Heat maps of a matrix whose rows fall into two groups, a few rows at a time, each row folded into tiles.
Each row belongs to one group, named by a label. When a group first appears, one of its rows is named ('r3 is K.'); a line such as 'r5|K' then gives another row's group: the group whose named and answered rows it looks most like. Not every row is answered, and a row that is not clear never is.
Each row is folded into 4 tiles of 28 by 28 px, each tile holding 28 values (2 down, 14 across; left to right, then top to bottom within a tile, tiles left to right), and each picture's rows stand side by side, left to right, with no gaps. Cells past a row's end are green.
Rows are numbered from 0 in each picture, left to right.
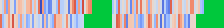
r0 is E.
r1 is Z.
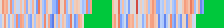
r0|Z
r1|Z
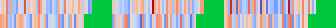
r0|Z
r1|E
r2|Z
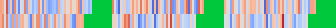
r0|Z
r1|E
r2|E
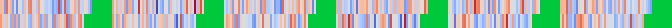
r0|Z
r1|E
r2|Z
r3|E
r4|E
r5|Z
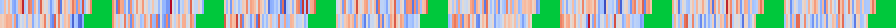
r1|Z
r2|E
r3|E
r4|Z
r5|E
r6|E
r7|E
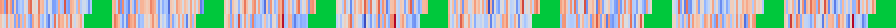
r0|Z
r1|Z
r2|E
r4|E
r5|Z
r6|Z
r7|E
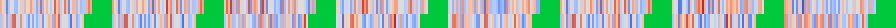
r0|E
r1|E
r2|Z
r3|E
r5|E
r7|Z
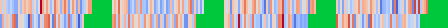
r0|E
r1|Z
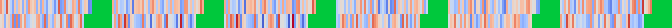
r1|E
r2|E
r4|Z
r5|E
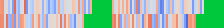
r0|Z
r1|Z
